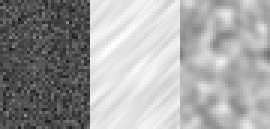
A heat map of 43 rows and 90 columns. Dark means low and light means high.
The table splits into one row of 3 panels. Panel 1,1: low, fine-grained. Panel 1,2: very high, slanting up to the right, faint in contrast. Panel 1,3: high, blotchy.
